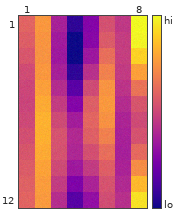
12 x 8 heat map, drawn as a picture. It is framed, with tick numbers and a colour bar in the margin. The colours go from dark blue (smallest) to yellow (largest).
Ninth with the lowest average: top middle. Calmest part: bottom middle. Grain: streaks running down. Slope: none. Ninth with the highest average: top right.
